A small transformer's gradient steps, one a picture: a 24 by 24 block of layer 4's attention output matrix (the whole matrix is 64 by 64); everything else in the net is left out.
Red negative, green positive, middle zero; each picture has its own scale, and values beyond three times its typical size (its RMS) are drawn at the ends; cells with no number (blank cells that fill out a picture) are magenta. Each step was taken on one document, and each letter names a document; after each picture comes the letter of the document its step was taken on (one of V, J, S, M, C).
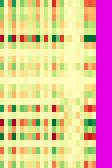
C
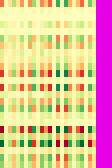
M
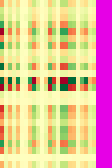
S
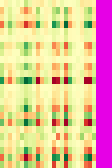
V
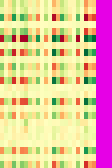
C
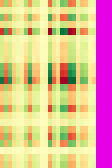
S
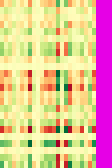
M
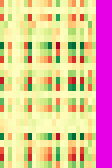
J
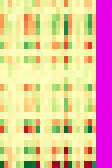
V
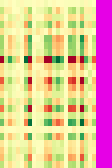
J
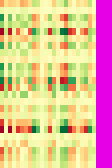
S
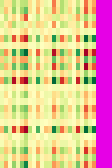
C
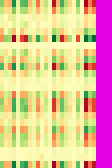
C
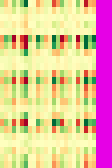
C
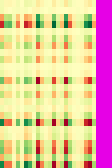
V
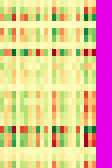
C
